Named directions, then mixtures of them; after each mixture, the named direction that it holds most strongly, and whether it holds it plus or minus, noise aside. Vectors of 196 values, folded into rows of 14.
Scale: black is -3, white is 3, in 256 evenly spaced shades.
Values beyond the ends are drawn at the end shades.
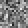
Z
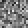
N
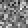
Z, plus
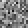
N, minus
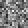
Z, minus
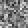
Z, plus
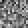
N, plus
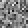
N, minus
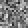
Z, plus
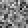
Z, minus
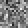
Z, plus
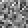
N, minus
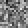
Z, plus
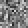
Z, plus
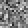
Z, plus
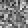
Z, plus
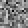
Z, plus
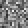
Z, minus
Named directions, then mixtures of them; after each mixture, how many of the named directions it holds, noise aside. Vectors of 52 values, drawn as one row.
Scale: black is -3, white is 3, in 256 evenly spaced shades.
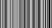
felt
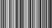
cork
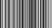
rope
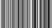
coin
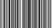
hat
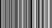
one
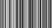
two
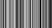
one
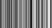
two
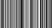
three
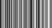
one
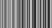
three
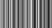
one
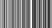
three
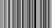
three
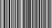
one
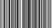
one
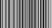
one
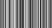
two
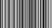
one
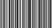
two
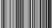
two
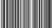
three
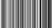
two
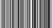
one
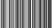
three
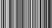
two
